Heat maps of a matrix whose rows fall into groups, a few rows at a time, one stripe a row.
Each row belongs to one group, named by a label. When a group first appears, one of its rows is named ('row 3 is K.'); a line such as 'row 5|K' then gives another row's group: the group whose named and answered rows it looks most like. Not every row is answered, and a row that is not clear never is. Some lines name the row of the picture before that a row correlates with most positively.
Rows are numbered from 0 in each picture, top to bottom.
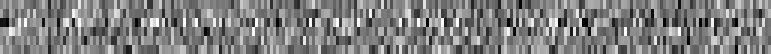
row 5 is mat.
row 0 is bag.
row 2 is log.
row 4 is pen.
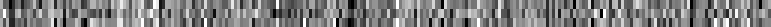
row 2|pen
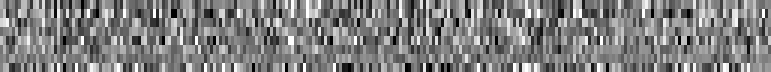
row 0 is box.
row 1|box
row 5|box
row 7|pen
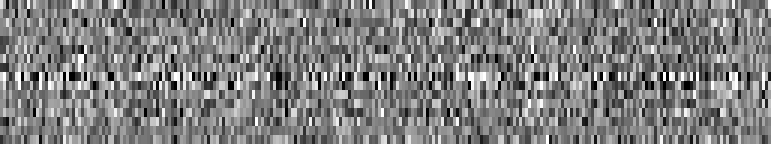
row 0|bag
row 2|pen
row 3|mat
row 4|log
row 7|log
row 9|box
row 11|box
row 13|log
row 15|mat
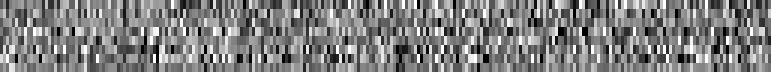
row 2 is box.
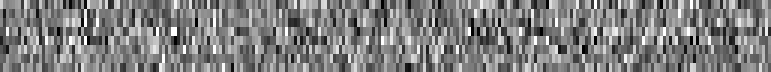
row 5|log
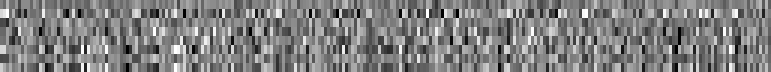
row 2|log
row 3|log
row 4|pen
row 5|mat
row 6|log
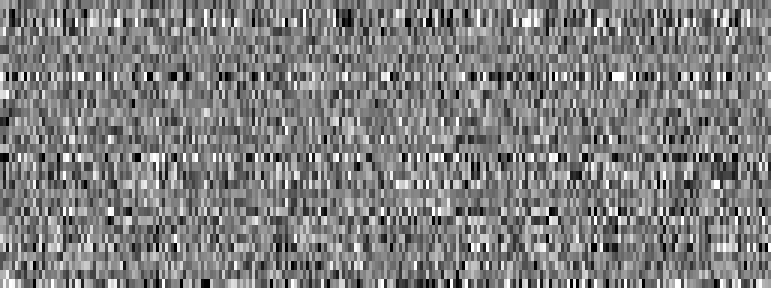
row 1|pen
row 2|pen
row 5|log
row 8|bag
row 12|pen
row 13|log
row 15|mat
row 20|pen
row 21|mat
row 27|box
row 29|box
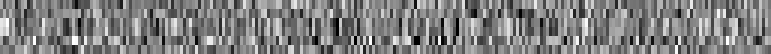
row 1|bag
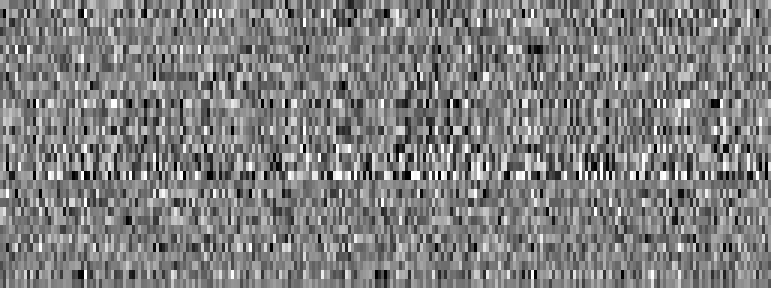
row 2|pen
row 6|bag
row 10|pen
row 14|pen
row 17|box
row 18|box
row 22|mat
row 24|mat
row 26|box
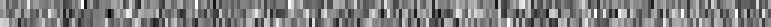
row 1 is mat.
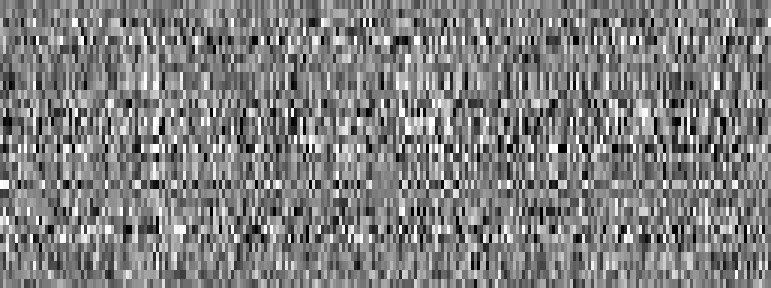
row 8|pen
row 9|pen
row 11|mat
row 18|log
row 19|log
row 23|box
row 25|mat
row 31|bag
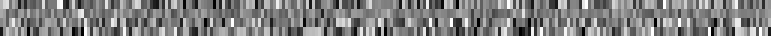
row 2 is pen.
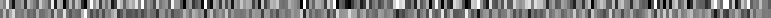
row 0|pen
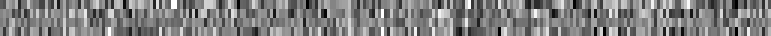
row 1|mat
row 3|mat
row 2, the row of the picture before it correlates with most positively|1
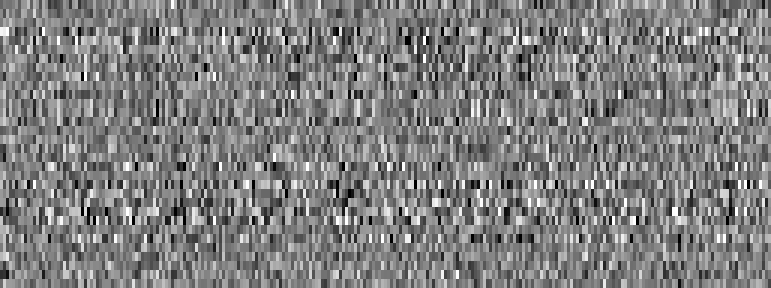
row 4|pen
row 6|bag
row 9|box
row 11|box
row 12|box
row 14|log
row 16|mat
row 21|pen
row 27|bag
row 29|mat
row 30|log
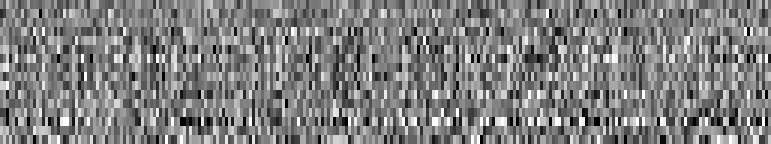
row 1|mat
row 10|box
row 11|pen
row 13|box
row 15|box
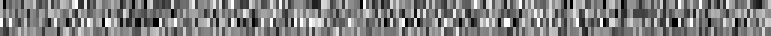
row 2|mat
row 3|log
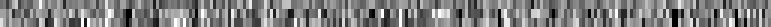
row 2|mat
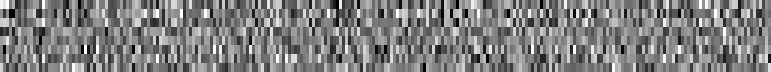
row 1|pen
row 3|log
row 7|bag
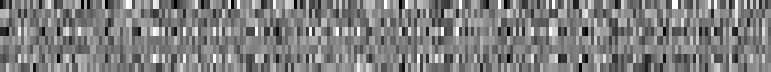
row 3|log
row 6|log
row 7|box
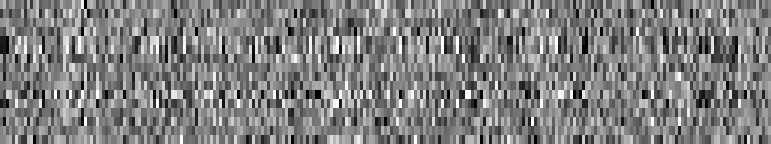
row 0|bag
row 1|mat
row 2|pen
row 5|log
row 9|bag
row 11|log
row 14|bag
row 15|box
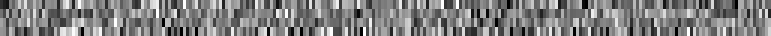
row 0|log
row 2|bag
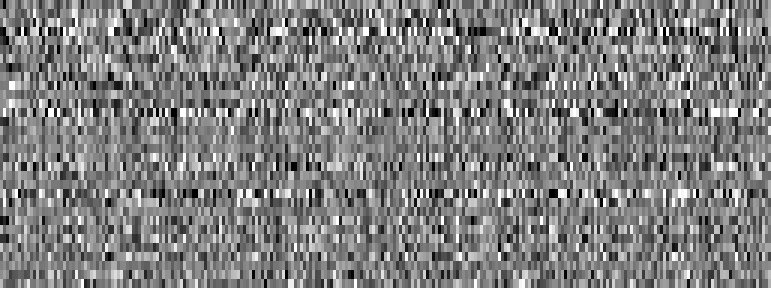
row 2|pen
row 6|mat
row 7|pen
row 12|box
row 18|box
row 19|bag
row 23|box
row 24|log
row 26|log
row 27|mat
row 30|pen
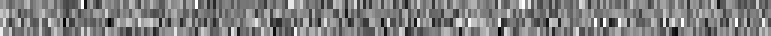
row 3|mat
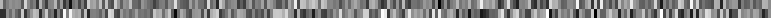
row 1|mat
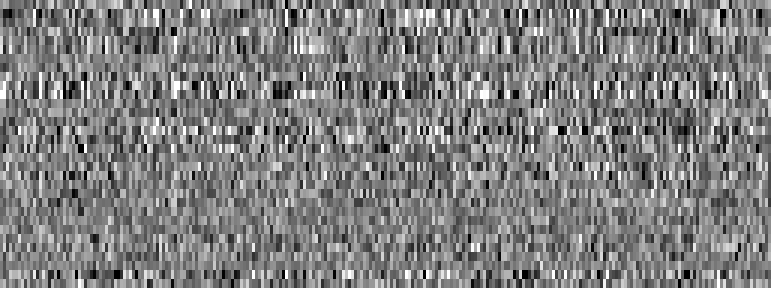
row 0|pen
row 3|box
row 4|mat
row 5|mat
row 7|log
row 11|bag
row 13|pen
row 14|log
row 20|pen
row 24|mat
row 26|box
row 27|box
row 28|mat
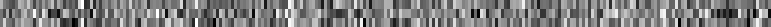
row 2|bag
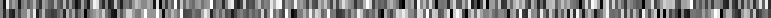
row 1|pen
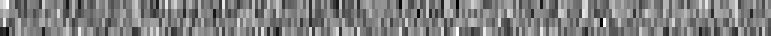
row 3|log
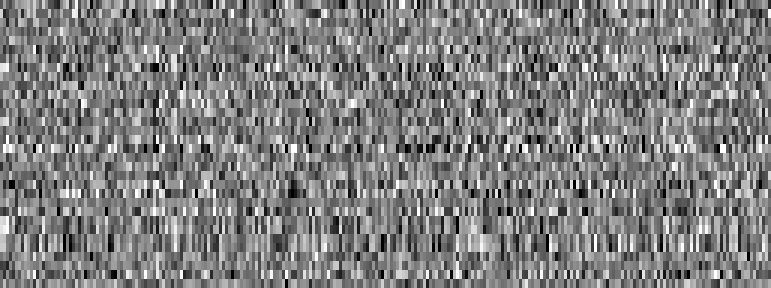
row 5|pen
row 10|box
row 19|box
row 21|bag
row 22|log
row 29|log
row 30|pen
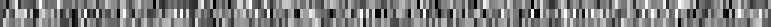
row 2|bag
